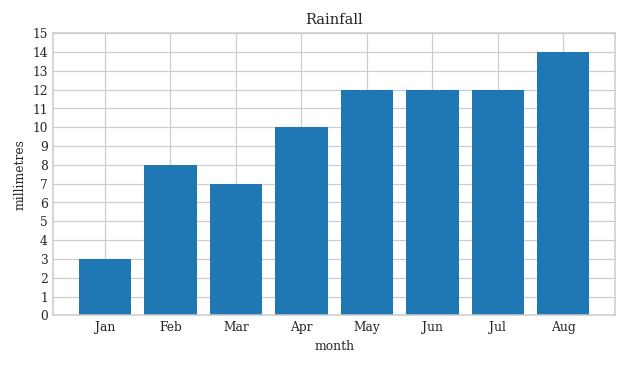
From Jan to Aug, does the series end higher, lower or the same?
higher
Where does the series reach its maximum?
Aug
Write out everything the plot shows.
Title: Rainfall
x-axis: month, ticks Jan Feb Mar Apr May Jun Jul Aug
y-axis: millimetres, ticks 0 1 2 3 4 5 6 7 8 9 10 11 12 13 14 15
Values:
3 8 7 10 12 12 12 14
